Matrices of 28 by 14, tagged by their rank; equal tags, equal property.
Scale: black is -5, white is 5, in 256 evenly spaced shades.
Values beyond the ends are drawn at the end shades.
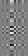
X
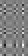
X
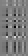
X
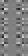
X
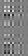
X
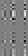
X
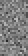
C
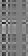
X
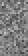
C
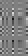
X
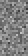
C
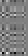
X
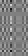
X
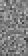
C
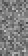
C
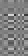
X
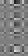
X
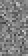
C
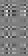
X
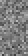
C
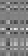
X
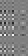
X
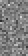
C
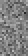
C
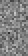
C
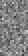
C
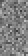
C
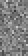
C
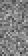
C
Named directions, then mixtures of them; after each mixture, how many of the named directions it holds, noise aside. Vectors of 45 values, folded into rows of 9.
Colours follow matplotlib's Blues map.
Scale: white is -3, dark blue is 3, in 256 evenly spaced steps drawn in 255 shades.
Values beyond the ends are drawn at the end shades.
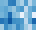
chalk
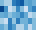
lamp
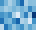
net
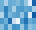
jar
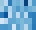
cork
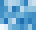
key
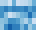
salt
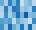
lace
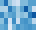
three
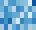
two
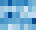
two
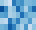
two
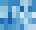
three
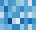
three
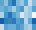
one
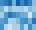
one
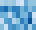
three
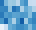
one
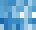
one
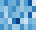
one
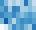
one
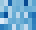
one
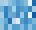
one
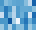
one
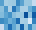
three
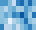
two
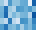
two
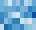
two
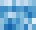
one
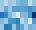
three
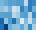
two
